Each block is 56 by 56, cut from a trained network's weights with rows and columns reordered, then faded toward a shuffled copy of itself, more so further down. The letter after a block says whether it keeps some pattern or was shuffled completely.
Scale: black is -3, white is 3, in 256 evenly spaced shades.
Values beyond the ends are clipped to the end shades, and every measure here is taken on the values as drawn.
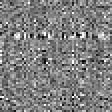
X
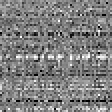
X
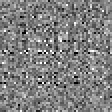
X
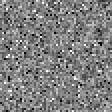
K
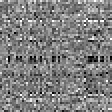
X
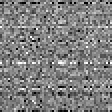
X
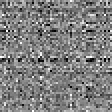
X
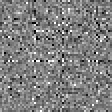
X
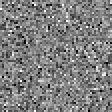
K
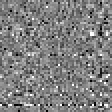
X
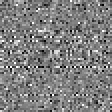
X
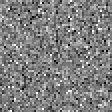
K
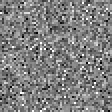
K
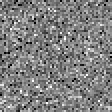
K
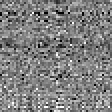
X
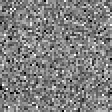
K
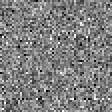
X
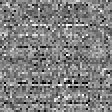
X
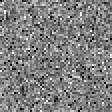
K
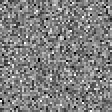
K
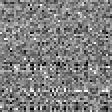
X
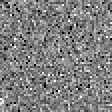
K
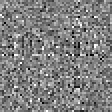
X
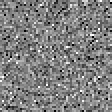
K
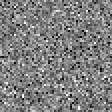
K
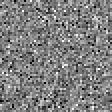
K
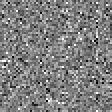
X
